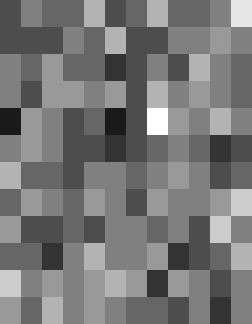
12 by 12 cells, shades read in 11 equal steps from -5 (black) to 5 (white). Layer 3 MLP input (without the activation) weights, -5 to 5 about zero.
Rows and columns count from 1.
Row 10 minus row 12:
-2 0 -5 0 1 0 1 2 -1 -2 2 2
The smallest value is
-4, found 2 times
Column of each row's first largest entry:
12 6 10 8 8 2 1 12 11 5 1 3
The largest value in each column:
3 1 2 1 2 2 1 5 1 2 3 4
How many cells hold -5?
0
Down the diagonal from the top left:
-2 -2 1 1 -1 -3 -1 1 0 -2 -2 0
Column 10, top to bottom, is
-1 0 2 1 0 -1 0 0 -2 -2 0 0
